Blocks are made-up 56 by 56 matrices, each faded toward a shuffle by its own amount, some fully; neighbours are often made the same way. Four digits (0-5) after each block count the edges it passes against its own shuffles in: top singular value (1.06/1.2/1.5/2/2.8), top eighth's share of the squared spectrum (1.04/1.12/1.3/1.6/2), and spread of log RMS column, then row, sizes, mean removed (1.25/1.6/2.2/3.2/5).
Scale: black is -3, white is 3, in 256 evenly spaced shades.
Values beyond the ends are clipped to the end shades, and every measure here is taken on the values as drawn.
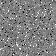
0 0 0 0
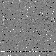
3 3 0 1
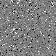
1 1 0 0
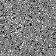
2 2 1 0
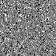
2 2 1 0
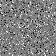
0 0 0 0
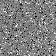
1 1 0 0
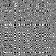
5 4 3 3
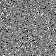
3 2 0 0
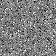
0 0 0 0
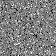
0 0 0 0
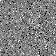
0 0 1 0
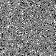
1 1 1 0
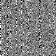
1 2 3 0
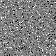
2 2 0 1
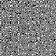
4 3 2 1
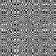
5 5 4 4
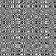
5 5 3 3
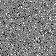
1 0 0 0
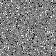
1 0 0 0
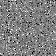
2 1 0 0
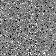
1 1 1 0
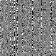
2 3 4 0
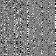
2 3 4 0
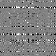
4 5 2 3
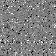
2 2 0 1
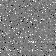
1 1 0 0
